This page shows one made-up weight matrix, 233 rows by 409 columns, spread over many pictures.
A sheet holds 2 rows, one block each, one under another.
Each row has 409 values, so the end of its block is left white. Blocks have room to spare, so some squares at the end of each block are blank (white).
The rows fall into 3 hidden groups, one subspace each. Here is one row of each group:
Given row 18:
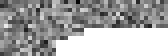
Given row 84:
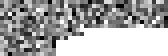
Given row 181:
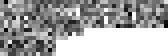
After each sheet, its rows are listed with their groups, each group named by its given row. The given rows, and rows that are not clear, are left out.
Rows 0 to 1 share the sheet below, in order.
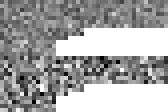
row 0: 181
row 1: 84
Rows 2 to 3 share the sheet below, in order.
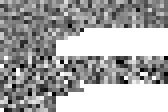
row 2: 181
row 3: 84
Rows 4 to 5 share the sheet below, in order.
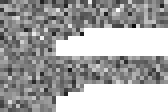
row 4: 181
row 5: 18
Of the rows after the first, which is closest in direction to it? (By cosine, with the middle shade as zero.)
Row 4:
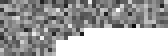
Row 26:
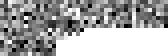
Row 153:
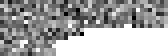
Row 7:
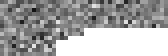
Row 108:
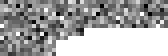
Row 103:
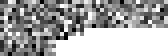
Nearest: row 153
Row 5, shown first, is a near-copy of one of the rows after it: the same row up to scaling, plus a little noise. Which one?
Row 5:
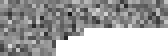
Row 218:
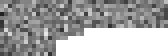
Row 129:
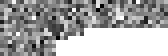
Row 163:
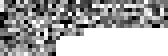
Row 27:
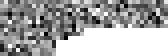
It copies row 27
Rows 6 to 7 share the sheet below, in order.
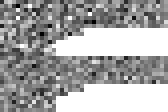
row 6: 84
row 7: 84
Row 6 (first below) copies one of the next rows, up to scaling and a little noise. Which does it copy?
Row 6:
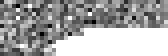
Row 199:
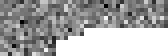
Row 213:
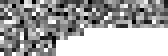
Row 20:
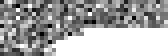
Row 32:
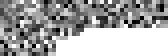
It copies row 20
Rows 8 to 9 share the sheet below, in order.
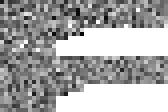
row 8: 181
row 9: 18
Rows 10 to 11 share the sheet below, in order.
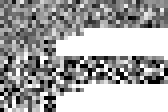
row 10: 18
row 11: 18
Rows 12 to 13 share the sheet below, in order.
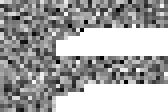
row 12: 181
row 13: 84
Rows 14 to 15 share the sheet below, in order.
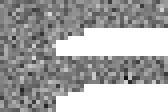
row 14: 84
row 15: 84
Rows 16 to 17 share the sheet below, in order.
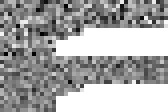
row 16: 84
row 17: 181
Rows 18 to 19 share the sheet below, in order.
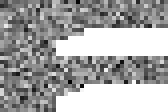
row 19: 181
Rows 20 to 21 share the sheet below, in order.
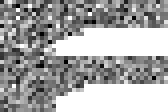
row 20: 84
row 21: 84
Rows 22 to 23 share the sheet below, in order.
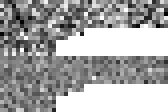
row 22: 84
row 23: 84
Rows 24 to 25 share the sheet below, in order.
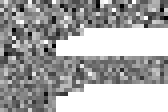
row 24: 84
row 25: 18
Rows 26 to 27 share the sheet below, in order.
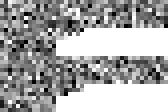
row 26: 181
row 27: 18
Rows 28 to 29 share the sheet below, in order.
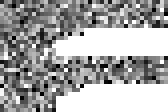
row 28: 84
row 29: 181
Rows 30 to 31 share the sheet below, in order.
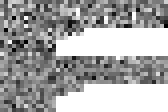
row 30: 181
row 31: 84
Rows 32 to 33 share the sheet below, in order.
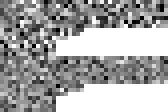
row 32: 84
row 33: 84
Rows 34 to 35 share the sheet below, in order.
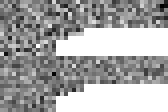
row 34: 84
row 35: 18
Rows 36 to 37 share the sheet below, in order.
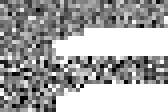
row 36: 84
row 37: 181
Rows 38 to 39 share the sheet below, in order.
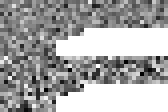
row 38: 84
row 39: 18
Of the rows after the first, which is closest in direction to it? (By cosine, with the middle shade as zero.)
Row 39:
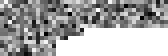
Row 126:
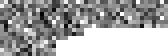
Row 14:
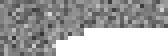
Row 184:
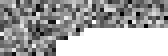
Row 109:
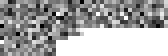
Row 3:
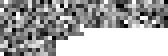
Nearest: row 126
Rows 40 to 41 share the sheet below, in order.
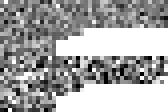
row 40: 84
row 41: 84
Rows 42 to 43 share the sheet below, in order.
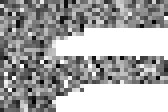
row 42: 84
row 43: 18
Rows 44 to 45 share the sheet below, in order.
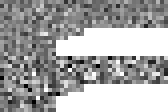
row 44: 84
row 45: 18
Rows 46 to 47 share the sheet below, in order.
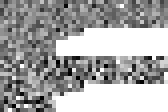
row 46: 84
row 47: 84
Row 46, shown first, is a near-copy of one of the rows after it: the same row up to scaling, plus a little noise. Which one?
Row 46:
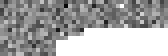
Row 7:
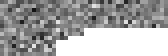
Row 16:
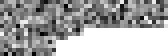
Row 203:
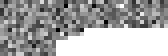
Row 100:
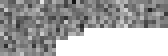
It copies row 203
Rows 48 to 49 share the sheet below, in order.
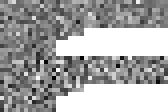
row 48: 18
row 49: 18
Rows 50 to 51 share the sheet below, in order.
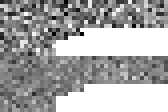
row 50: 181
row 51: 84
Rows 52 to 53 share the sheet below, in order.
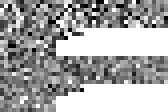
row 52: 84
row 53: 181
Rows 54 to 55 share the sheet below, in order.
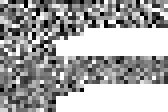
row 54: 18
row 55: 84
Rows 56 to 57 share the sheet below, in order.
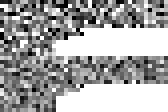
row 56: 181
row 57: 181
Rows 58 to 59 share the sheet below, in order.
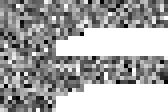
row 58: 84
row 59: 181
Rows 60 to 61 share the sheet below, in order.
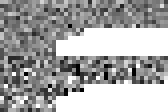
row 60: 181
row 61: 181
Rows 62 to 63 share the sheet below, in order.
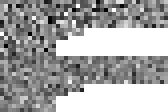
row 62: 84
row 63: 181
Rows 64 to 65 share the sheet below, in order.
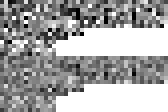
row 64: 181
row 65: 181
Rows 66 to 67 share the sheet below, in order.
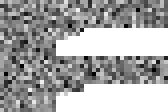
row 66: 181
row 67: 18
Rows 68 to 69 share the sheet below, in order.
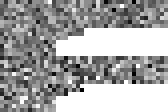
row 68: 84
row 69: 181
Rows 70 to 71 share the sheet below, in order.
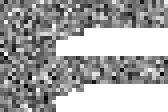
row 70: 84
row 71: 18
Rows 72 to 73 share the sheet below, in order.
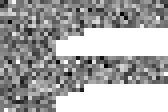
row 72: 18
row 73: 84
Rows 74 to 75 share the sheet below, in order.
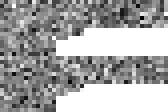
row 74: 84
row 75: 181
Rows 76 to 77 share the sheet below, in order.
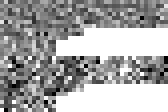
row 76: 18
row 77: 84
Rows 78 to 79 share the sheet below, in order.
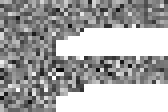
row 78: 181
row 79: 18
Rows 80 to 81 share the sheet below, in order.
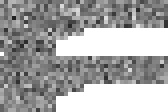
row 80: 181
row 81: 181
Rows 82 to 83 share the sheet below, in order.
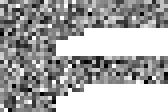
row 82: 84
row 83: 84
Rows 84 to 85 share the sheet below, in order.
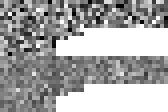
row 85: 18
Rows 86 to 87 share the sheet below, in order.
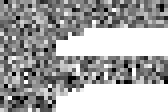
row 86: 84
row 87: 181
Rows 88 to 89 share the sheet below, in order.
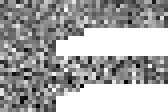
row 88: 84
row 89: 181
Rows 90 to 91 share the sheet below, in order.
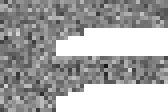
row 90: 18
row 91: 181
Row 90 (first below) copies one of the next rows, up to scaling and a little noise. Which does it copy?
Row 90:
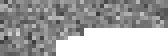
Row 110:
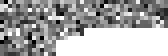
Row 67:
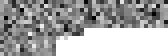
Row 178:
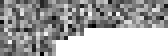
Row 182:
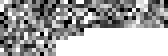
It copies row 110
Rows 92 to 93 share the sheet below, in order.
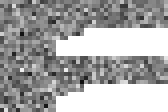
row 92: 84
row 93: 84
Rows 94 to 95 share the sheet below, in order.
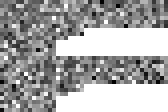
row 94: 84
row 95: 18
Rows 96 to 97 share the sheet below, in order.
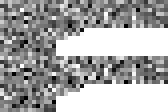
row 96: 181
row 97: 181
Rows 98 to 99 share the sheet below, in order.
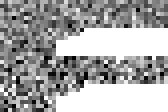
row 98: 181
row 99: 84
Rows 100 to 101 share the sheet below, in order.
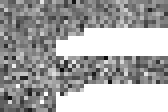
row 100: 84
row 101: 18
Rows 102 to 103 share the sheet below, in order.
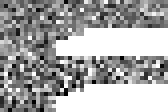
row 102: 18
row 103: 18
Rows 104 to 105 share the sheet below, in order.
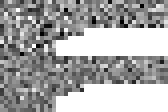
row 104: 84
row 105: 181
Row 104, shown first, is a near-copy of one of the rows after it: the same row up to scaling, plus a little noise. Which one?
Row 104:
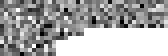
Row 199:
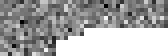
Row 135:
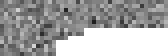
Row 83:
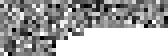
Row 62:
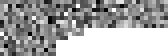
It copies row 135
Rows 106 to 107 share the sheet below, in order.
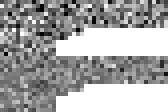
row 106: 84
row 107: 84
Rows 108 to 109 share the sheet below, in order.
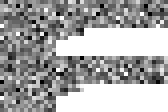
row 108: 18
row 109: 18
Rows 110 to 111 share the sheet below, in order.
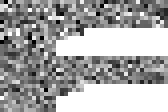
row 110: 18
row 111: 18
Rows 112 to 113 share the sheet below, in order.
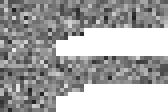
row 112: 181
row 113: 18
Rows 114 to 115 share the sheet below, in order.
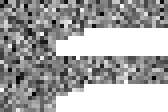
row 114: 18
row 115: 84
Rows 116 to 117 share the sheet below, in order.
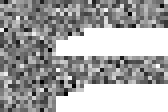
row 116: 181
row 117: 18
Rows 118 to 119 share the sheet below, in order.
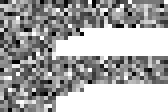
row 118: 181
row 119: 84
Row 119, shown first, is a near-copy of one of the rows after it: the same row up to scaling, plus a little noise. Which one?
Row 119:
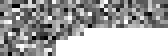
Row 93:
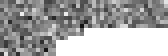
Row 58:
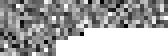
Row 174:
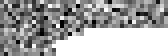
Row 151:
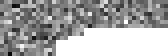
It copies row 151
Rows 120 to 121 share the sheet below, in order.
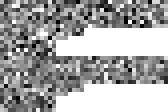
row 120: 84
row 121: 181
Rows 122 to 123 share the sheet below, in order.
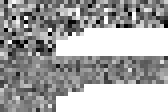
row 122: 181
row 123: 181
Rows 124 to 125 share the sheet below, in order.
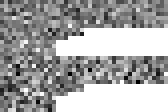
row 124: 181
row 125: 84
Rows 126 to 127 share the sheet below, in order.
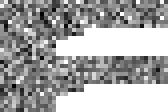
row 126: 18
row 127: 84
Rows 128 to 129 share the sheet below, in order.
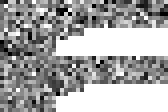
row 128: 18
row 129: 18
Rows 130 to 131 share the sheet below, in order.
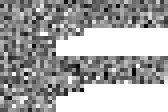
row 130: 84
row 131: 181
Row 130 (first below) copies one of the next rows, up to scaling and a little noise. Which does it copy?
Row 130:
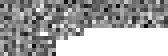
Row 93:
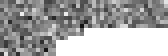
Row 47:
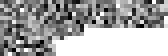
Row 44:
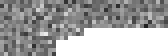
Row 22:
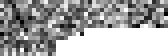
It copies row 44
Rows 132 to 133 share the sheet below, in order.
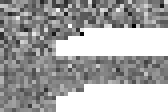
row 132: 181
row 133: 18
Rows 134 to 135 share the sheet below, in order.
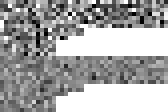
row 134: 18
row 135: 84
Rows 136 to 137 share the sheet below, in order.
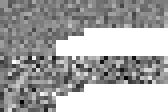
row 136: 181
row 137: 84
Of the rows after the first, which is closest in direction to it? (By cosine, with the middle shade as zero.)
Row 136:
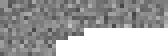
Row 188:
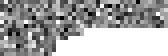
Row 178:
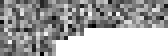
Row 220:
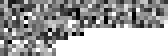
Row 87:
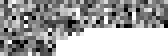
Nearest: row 220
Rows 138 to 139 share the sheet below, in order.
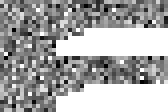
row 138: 84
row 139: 84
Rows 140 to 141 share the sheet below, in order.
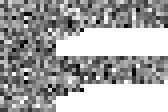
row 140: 181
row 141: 181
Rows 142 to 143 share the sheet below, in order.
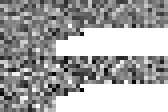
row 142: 181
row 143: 181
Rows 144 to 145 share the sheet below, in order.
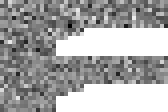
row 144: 181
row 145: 181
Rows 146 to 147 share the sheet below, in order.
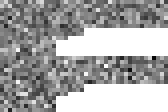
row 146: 18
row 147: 84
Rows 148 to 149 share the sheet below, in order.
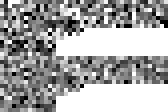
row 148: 181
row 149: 181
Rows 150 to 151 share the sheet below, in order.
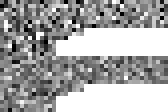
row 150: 18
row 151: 84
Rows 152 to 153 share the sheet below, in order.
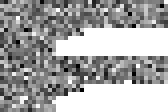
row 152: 181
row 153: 181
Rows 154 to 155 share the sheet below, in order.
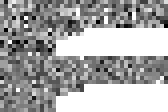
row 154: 181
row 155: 18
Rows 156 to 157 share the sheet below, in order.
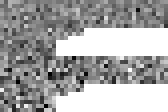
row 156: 181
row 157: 84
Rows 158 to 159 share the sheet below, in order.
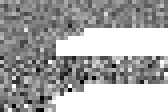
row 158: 181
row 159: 84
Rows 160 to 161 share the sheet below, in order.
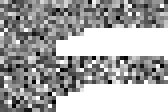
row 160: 181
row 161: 18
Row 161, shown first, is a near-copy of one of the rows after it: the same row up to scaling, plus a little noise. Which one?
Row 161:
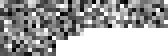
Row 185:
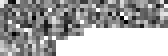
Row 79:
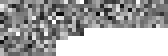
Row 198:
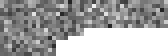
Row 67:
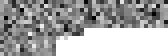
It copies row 198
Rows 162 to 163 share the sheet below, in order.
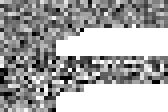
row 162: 181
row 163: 18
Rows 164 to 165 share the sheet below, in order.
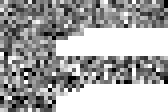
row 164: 84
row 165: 181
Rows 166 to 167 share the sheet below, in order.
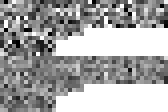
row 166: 181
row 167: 181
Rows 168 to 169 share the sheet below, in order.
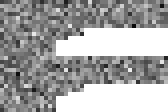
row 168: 181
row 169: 181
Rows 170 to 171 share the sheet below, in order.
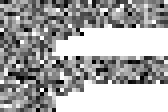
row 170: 181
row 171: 18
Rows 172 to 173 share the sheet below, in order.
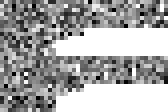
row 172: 84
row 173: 181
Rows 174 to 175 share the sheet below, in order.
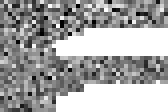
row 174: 84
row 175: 18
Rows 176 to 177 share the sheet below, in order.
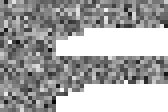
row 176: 181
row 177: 84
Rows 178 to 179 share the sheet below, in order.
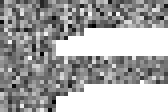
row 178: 18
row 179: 84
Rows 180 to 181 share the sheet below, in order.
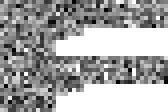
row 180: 84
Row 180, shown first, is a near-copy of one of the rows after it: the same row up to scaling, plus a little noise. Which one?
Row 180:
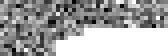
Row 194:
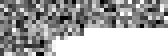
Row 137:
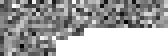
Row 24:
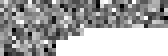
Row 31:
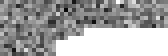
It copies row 31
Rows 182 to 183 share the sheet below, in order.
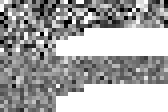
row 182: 18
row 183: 84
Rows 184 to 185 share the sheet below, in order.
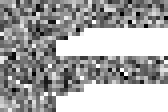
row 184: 84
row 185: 18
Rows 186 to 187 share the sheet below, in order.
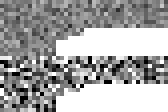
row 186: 181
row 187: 181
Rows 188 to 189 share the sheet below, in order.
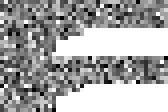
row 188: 18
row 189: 181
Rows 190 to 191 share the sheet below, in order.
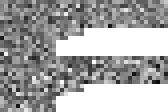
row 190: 84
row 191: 18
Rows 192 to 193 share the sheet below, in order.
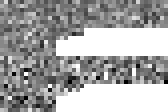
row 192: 18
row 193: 181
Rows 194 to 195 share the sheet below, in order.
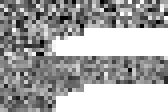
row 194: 84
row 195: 181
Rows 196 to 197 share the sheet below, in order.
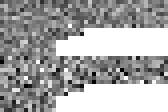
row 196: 181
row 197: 18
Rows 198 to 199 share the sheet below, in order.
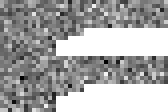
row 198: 18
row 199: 84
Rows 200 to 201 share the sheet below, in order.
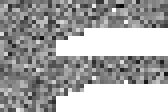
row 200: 84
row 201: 84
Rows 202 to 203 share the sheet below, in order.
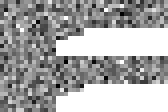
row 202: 84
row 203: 84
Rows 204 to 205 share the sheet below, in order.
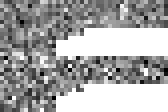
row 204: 84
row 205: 18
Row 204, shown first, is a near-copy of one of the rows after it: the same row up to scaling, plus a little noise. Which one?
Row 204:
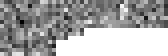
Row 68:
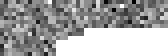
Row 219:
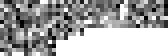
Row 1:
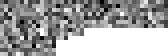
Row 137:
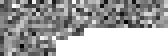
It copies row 219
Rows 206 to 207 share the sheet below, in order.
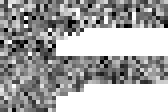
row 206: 181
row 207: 84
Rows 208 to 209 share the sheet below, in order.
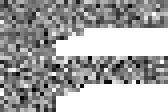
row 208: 18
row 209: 181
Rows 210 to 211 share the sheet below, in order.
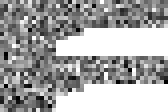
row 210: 84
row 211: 181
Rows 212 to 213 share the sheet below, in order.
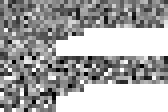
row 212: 181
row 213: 84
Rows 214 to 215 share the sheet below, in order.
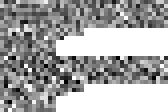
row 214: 18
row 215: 18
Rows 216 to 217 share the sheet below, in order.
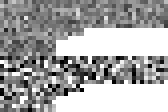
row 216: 181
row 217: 181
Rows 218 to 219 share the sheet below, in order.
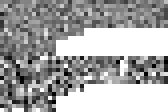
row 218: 18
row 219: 84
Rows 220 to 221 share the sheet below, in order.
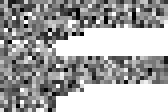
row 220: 181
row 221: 84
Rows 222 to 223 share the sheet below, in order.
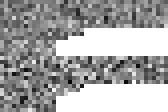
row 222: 181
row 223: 181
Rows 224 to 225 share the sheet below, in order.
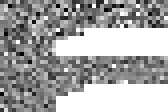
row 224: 84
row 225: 84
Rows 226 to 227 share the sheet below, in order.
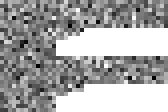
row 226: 181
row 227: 84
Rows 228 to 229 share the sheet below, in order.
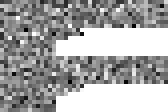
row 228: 181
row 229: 181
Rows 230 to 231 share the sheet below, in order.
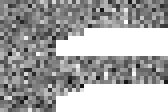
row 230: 84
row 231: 181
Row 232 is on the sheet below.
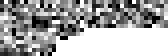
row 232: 18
